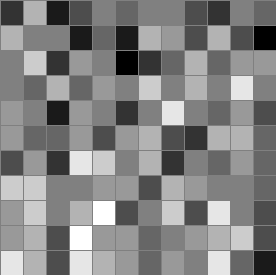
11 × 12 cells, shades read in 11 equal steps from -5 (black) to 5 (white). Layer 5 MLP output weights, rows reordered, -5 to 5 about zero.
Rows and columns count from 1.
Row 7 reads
-2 1 -3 4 3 0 2 -3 0 -1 1 -1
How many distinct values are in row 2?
7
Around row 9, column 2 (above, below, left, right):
3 2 1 0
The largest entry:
5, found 2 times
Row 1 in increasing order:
-4 -3 -3 -2 -2 -1 -1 0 0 0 0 2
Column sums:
8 14 -17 11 10 -11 2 5 -3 8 9 -18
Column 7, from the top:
0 2 -3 3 0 2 2 -2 0 -1 -1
